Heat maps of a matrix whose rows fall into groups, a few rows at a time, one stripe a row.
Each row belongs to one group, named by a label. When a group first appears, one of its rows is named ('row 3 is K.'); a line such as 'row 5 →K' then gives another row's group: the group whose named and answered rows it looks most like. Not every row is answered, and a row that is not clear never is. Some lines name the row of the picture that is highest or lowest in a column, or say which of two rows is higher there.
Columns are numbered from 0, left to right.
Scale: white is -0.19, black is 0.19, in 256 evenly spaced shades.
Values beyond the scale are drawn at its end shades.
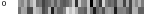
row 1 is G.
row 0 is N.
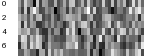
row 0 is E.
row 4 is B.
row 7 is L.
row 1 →N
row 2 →G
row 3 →N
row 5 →G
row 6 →G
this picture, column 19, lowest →6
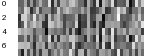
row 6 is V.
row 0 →G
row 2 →L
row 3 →L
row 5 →G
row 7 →E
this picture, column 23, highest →6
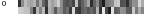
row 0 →L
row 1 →V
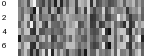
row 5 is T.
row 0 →N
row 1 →E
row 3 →G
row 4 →B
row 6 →B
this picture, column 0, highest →5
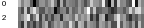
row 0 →V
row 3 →E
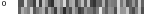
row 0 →E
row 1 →T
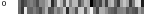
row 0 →T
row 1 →E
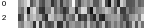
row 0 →B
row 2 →L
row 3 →E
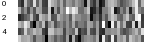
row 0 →L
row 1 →G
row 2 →T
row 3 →V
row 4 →L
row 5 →V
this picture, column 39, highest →3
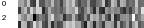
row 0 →B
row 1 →G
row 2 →V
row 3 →G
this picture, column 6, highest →2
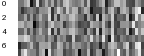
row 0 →B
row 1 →T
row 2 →G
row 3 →V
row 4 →G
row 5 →V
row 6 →T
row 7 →L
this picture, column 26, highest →1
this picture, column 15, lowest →0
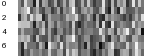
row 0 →E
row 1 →B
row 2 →G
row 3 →V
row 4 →T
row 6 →L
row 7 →T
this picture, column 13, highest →0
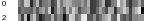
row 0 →B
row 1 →T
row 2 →N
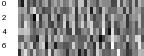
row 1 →N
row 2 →E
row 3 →E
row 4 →V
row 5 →L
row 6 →V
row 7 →L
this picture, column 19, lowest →7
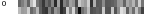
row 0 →N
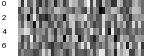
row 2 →N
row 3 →E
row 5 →T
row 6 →E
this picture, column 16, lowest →5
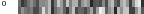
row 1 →T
